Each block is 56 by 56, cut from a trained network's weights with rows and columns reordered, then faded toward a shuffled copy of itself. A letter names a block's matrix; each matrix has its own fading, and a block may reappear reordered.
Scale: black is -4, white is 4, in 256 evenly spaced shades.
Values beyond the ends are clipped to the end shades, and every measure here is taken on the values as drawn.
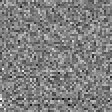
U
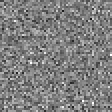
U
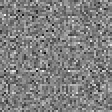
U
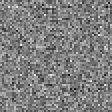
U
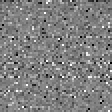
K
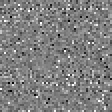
K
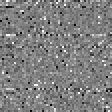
K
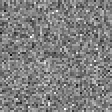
U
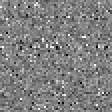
K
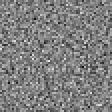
U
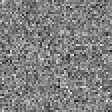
U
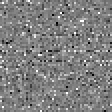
K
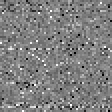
K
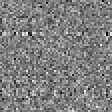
U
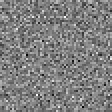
U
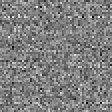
U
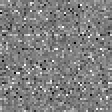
K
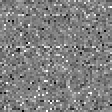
K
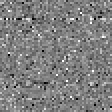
K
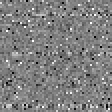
K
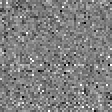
K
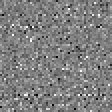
K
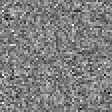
U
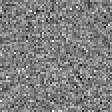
U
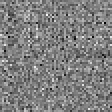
U
